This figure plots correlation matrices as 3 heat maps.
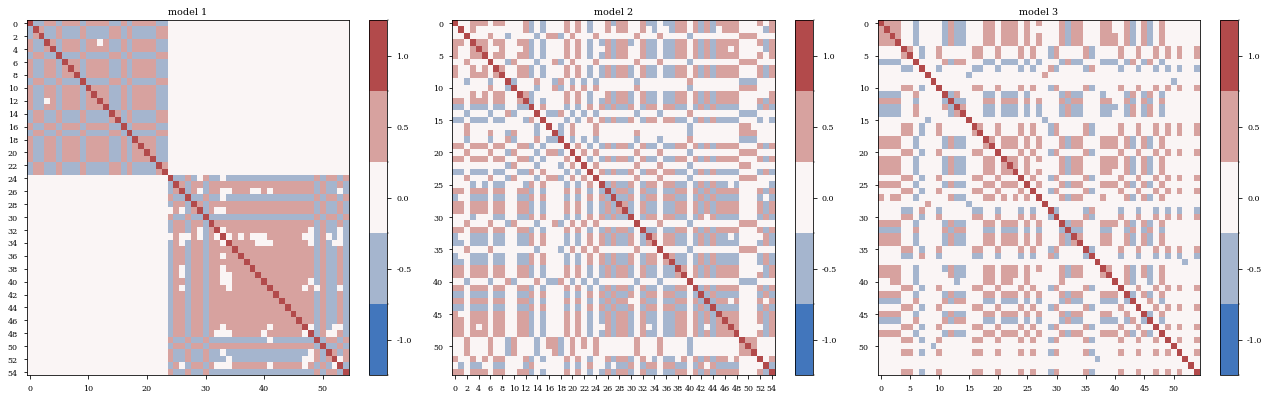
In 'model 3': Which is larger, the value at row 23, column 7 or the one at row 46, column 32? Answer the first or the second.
the second
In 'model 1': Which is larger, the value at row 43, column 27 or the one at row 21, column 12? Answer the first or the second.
the second
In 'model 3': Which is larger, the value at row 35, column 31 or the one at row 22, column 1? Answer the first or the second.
the second
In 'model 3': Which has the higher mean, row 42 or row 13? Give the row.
42
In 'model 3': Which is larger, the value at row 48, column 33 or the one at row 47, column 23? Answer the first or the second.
the first
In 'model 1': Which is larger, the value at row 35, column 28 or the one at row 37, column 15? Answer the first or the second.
the first
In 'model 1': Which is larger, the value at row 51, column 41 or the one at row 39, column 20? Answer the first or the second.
the second
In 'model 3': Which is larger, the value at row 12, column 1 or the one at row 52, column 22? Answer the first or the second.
the first
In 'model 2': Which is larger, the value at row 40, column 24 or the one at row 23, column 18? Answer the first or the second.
the second
